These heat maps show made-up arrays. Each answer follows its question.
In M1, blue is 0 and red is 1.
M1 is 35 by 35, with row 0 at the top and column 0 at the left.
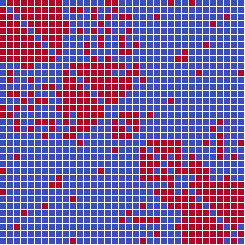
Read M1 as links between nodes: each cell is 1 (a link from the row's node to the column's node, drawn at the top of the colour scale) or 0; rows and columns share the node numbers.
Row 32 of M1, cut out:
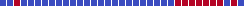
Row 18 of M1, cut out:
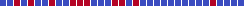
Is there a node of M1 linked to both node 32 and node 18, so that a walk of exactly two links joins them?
yes
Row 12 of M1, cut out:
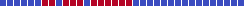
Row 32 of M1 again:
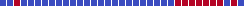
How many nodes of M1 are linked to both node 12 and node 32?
0
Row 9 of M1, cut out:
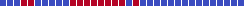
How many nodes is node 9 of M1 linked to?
11
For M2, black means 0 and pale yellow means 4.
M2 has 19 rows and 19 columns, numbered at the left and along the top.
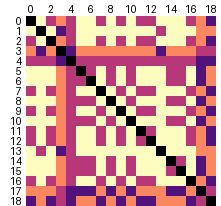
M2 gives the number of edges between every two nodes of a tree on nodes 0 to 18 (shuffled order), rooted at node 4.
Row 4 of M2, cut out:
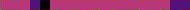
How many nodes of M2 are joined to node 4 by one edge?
3
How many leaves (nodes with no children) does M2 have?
15
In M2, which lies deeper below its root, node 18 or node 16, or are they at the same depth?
node 16
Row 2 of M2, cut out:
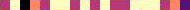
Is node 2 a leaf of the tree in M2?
yes
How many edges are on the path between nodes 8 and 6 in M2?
2
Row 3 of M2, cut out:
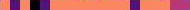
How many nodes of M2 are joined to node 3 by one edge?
3
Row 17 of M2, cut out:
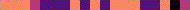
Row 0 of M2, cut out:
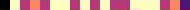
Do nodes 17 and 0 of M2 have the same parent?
no
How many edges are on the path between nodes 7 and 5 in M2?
4
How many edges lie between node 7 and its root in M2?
2
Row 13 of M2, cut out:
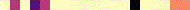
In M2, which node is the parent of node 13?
3
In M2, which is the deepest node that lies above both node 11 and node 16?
18
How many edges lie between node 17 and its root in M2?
1
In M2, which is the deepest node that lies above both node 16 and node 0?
18
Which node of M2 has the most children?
18
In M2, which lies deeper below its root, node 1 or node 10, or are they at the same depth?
the same depth
